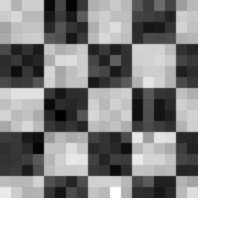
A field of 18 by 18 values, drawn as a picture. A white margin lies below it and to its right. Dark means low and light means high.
Average level on the scale: 50%. Histogram: two levels. Slope: none. Grain: checkered. Mirror symmetry: none.
